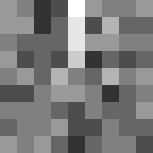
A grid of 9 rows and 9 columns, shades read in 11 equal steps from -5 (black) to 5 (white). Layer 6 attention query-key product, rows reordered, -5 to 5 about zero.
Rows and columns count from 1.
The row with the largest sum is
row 5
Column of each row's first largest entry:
5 5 5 5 4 4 9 4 1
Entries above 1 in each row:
1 2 1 1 2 0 0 0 0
